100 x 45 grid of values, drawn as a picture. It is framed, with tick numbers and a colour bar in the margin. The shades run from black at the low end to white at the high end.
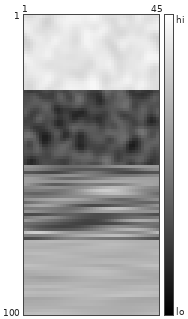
It is made of 4 by 1 panels. Panel 1,1: very high, blotchy, faint in contrast. Panel 2,1: low, blotchy. Panel 3,1: middling, streaked across, strong in contrast. Panel 4,1: high, streaked across, faint in contrast.
